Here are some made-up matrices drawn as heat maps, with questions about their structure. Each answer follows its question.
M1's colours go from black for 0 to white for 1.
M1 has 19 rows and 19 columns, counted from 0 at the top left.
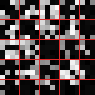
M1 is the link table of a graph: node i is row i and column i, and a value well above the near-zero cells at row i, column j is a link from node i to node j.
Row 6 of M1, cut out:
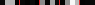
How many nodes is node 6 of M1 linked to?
7
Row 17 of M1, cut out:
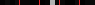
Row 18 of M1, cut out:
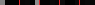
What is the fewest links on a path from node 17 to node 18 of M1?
4
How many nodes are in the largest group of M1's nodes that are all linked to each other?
4
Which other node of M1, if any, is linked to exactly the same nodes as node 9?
none
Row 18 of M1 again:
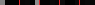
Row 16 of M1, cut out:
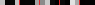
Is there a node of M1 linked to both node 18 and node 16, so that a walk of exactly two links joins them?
yes
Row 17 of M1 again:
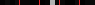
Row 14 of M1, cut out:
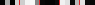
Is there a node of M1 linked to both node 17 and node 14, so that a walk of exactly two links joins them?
no
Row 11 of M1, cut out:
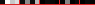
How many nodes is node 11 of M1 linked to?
6
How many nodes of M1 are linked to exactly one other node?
1
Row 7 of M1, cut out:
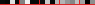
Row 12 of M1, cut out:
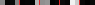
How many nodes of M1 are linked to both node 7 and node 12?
3
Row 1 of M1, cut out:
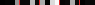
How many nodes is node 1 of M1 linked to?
6
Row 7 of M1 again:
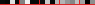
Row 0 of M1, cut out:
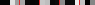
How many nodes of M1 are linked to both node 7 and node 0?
7
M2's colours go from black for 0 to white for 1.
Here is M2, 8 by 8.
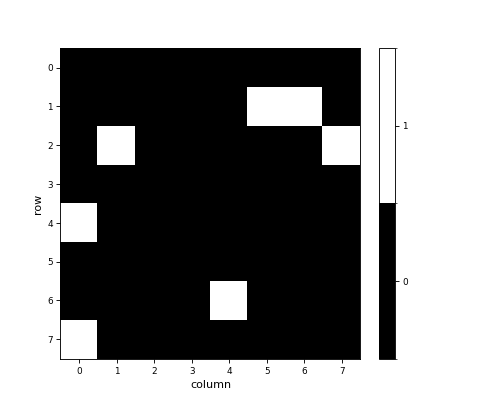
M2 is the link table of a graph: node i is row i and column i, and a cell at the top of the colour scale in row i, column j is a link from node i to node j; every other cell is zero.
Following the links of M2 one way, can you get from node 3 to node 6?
no
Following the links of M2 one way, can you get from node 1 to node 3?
no
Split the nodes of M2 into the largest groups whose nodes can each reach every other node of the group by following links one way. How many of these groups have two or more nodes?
0
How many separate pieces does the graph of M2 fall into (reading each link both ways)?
2
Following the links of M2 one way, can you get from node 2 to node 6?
yes
